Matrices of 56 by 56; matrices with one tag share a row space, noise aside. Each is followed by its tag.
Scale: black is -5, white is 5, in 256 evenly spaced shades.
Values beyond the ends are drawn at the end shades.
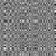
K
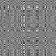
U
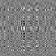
U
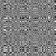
K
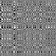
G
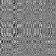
G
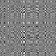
U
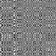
G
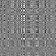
U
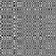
G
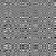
K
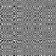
G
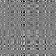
U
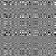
K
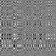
G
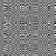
K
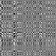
G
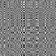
U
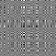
U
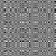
K
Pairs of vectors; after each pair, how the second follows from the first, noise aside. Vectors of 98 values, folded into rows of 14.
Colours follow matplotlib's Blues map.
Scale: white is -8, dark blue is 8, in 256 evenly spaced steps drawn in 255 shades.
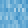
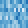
scaled up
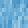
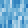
scaled up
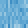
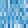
scaled up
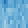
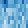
scaled up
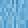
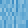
copied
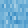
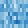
scaled up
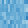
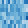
scaled up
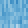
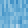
copied
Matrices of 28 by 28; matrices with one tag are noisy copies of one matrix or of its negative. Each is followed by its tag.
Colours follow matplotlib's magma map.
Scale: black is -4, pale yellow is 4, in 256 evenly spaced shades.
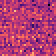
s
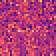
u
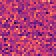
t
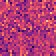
u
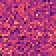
t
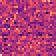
t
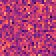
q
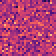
t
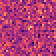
q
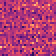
s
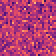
q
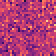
u
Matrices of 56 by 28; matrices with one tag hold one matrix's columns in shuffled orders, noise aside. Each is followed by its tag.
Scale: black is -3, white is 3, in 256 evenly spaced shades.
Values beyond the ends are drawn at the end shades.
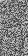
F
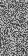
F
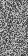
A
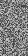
F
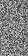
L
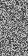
L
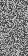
A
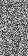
F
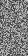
A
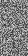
F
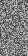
A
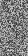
A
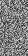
A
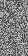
A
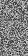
L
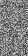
F
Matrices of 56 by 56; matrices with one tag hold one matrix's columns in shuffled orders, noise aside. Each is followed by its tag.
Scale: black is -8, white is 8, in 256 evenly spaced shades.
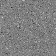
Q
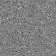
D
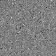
Q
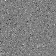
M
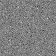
D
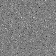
Q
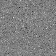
Q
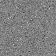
D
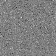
Q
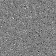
D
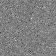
D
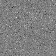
Q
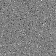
M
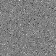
M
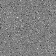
Q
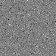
M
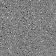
Q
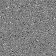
D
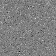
D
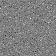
D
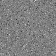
M
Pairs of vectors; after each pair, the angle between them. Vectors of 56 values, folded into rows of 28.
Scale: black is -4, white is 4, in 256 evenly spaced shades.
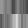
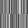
orthogonal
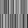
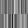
partly aligned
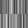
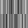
nearly opposite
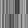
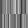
partly opposed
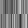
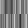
nearly parallel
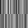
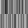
partly opposed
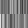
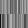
nearly opposite
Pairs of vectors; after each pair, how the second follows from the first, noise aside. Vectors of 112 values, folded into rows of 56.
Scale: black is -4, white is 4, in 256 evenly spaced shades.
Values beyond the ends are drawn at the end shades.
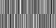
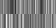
shuffled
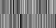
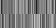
shuffled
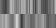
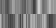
reversed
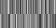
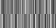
shuffled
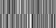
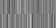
shrunk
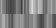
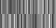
shuffled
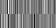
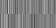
shrunk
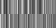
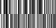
scaled up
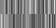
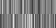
shuffled
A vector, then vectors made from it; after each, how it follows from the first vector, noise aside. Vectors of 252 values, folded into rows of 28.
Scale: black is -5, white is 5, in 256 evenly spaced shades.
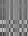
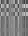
reversed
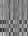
negated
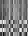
scaled up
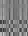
negated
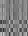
negated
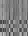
negated
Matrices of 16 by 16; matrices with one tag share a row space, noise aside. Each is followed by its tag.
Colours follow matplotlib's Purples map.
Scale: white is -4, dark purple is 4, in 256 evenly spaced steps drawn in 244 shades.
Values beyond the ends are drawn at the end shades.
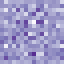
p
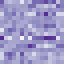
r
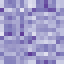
r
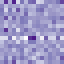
p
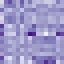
r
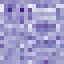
r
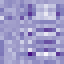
r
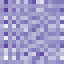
p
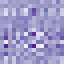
p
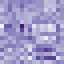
r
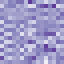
r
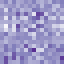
p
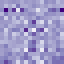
p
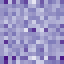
p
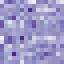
r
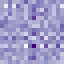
p
